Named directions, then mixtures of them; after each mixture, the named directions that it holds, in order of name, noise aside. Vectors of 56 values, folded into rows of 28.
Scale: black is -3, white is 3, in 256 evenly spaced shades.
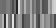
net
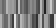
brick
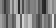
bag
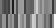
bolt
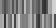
bag, net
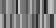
brick, net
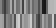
bag, net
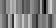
bag, brick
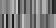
net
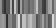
bag, bolt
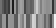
bolt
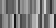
brick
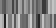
bag, net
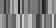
bag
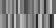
bolt, brick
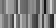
brick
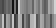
bolt, net
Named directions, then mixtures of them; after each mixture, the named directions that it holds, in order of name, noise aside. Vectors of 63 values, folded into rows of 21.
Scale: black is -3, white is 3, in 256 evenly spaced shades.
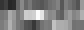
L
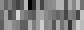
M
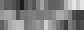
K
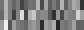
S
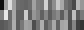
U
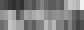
K, L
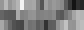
K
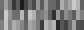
K, S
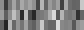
S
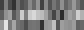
L, S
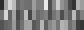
U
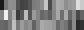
K, U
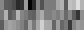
K, M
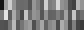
U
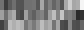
K, S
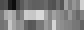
K, L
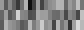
M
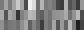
M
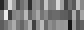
M, U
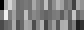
U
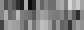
K, M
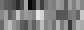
L, M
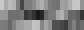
K, L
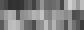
K, L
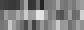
L, M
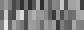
M, S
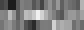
L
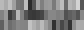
L, M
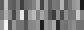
S
